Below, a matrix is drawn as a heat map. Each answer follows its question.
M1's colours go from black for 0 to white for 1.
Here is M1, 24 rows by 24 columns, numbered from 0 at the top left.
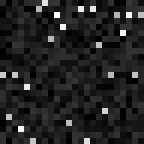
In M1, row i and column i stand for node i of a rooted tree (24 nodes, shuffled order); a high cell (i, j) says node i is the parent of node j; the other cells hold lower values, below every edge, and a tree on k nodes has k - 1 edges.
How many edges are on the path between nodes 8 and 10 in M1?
8
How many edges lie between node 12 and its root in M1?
0
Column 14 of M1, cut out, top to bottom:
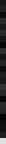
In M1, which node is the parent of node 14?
23
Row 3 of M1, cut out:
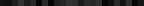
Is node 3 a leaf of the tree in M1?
yes
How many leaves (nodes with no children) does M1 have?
10
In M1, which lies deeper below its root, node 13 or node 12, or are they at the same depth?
node 13
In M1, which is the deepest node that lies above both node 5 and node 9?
2
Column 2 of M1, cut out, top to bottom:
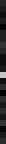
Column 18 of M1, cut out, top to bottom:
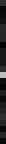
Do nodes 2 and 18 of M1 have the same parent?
yes
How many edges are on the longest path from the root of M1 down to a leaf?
5
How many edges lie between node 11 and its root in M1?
5
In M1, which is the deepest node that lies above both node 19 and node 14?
2
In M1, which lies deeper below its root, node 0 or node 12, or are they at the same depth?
node 0
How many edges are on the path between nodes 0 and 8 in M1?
6
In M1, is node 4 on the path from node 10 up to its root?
yes
